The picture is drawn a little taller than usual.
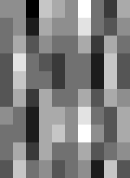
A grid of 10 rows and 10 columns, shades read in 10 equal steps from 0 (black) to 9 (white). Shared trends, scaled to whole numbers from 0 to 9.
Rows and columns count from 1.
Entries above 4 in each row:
7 6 4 2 2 5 6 6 4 4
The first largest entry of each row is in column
7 7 2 2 2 2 7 7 2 2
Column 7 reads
9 8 6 4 4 6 8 9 6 5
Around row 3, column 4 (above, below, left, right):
6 3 3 4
